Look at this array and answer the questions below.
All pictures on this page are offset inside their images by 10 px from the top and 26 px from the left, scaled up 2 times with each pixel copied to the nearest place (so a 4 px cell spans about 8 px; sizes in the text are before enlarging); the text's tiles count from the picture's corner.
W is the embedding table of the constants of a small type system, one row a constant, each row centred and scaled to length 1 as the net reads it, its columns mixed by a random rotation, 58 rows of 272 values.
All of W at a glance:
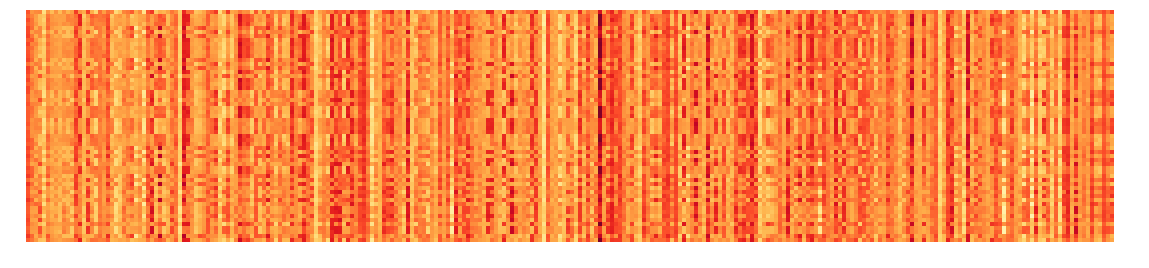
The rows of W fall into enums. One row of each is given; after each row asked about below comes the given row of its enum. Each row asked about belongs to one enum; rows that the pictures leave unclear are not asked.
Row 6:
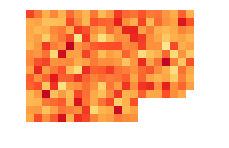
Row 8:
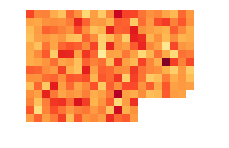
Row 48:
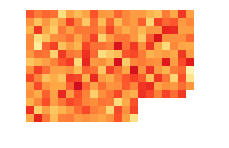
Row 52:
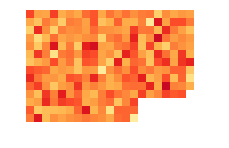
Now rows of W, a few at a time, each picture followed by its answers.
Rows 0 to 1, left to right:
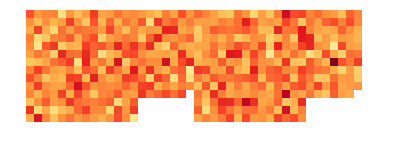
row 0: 48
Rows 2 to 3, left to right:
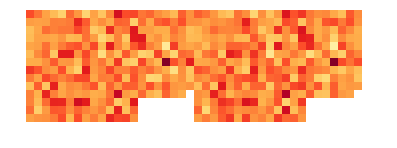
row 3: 8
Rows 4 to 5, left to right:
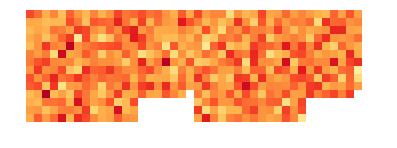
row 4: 6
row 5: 48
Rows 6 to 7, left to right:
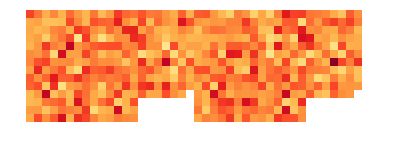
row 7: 8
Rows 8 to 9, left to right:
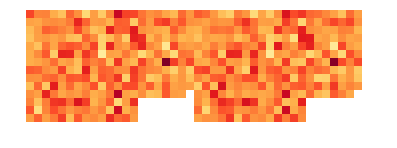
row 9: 8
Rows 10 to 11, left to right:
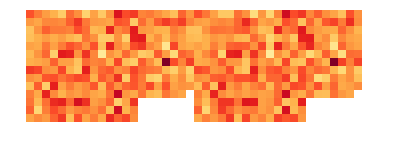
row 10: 8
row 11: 8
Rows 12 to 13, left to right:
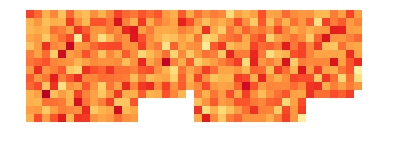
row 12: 6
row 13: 48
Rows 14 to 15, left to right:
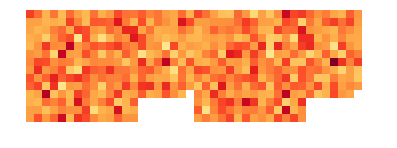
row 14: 6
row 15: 8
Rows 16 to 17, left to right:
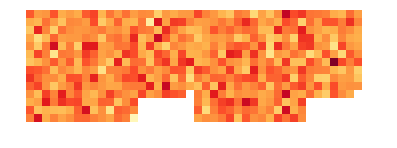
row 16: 52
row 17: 8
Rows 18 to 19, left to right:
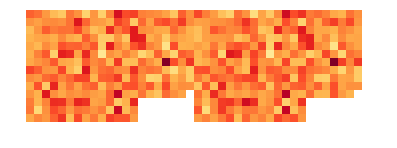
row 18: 8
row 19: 8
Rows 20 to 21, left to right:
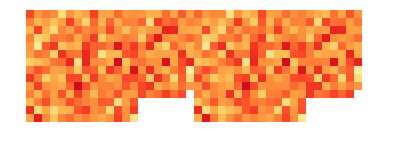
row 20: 48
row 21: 48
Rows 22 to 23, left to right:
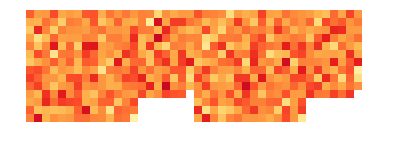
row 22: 52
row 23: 48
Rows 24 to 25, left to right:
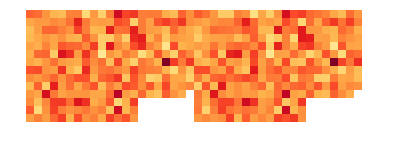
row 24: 8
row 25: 8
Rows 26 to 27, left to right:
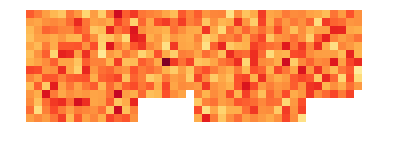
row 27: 48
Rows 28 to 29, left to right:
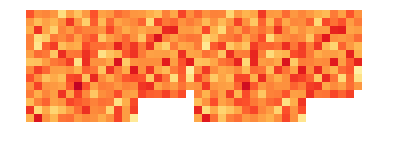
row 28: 48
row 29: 48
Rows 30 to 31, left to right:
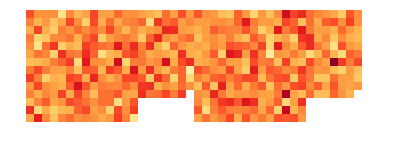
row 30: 48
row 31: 8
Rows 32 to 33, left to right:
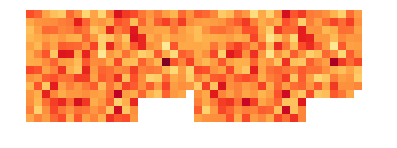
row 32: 8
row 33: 8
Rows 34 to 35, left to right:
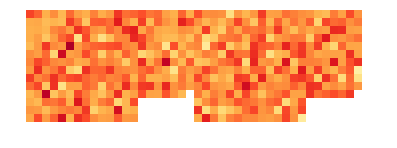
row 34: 6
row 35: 48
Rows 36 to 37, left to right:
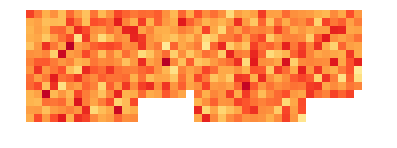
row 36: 6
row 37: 48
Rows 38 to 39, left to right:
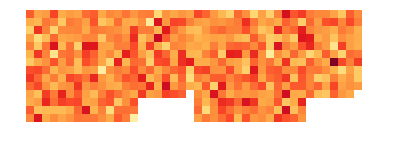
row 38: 52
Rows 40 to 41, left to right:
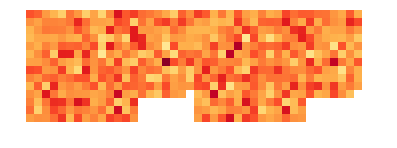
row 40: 8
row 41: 6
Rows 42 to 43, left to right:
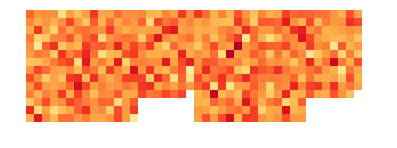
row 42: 48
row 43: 6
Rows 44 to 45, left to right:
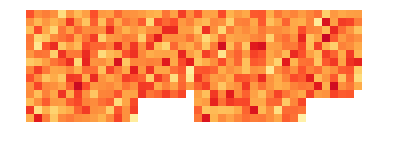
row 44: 48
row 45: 52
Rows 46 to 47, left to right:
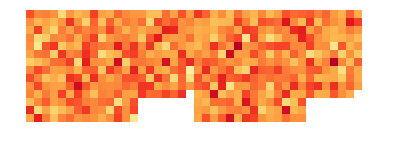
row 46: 48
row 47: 6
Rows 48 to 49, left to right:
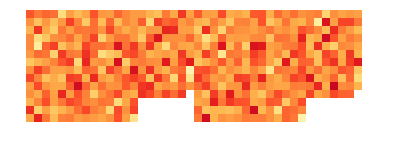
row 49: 52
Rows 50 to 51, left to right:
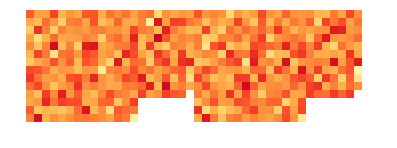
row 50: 52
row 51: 48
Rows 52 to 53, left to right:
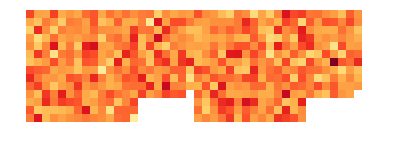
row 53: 8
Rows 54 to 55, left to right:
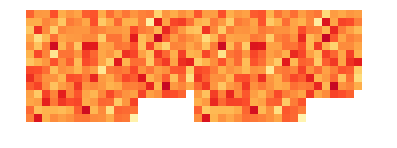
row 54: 52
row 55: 52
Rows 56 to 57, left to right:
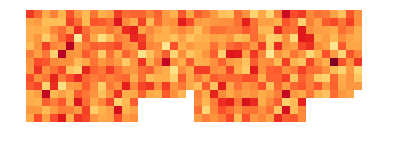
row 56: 6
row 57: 8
